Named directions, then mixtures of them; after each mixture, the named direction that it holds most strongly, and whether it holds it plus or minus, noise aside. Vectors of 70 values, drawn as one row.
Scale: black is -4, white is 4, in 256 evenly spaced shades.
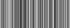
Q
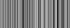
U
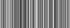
Q, plus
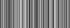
Q, minus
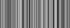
U, plus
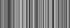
Q, minus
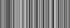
Q, minus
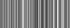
U, minus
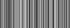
Q, minus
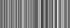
U, minus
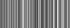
U, minus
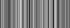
Q, minus
